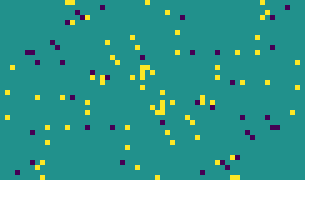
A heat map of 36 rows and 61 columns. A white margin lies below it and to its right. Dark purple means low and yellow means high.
Stripes: none. Roughest part: centre. Slope: none. Symmetry: a half turn. Grain: fine.
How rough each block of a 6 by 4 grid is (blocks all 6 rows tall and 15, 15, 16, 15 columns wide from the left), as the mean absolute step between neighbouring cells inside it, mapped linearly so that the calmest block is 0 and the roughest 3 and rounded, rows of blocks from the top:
0 1 0 1 | 1 1 1 1 | 0 3 0 1 | 1 0 3 0 | 1 1 1 1 | 1 0 1 0
